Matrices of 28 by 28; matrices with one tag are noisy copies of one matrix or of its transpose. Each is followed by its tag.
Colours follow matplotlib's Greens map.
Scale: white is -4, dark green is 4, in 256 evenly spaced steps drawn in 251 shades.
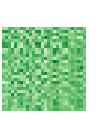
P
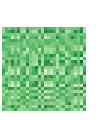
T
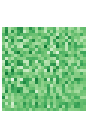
P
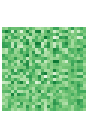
P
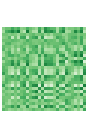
T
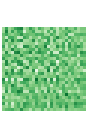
P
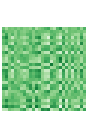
T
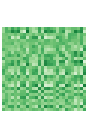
T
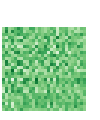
P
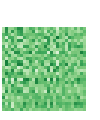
P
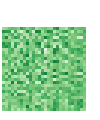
P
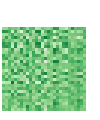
P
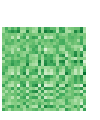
T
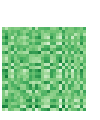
T
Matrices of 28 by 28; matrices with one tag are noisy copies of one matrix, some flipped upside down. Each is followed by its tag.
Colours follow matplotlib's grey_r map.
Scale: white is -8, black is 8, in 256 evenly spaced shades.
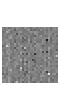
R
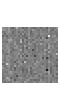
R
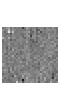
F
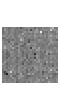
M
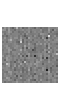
R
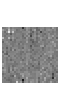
F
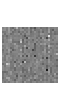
R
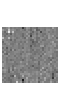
F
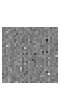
R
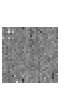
F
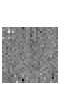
F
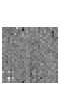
F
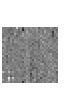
F
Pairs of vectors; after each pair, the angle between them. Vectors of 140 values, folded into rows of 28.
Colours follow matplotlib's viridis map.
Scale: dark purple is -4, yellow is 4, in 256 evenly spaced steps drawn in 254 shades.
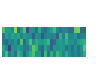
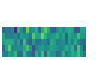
nearly opposite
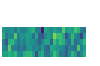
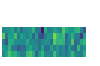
nearly parallel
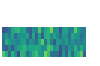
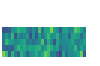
nearly parallel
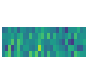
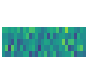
nearly opposite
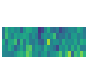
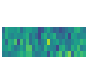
nearly parallel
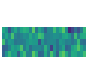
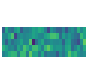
orthogonal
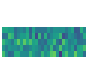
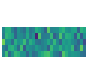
partly aligned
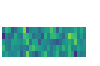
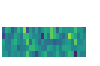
nearly parallel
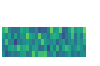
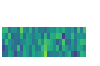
partly aligned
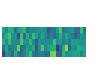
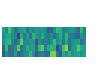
nearly parallel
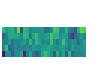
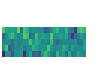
nearly parallel
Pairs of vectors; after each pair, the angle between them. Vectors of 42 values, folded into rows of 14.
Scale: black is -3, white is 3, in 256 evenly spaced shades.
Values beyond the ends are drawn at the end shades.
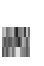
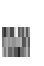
nearly opposite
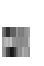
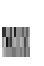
orthogonal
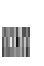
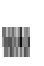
partly opposed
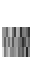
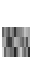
orthogonal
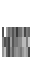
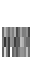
partly aligned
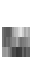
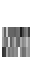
partly opposed
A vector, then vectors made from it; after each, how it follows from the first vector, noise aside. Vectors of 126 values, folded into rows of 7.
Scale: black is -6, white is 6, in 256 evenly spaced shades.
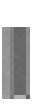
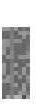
sign-scrambled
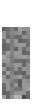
sign-scrambled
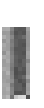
scaled up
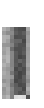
scaled up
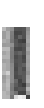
scaled up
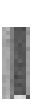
scaled up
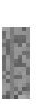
sign-scrambled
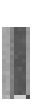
scaled up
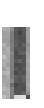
scaled up
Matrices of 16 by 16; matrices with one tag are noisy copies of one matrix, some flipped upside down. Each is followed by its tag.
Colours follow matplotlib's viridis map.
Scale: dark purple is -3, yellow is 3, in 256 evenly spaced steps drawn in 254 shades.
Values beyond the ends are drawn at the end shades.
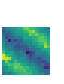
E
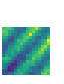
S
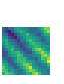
S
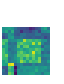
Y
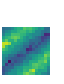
E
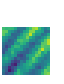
S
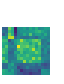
Y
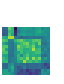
Y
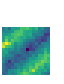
E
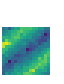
E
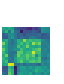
Y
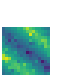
E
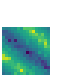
E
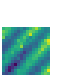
S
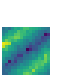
E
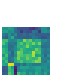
Y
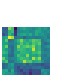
Y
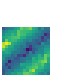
E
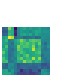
Y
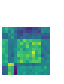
Y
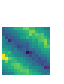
E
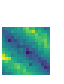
E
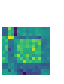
Y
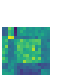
Y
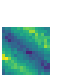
E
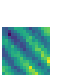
S
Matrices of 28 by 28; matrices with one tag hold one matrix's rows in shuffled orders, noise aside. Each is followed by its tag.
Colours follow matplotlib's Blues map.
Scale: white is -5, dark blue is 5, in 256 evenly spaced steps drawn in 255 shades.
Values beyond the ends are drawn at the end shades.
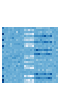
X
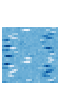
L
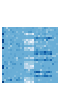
X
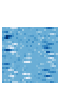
L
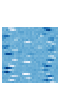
L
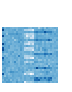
X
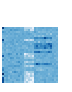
X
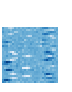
L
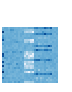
X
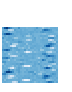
L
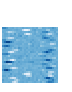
L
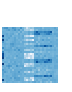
X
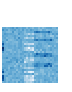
X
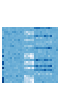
X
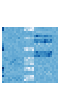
X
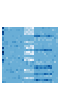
X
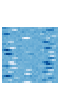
L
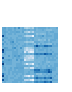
X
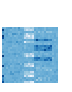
X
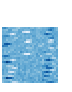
L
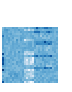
X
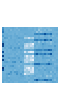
X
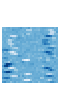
L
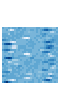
L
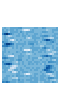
L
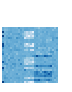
X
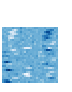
L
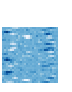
L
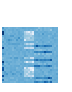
X
